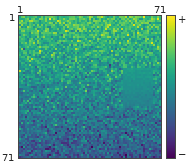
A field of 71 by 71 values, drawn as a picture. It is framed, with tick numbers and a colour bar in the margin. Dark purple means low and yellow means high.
There are no regular stripes. The middle right is the smoothest part. In the middle right lies a patch that is calmer than the rest. Values rise toward the top.
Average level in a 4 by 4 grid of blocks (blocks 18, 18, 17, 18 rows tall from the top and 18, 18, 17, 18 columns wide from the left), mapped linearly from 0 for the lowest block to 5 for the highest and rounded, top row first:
5 5 5 5 / 3 3 3 3 / 2 2 2 2 / 0 0 0 0
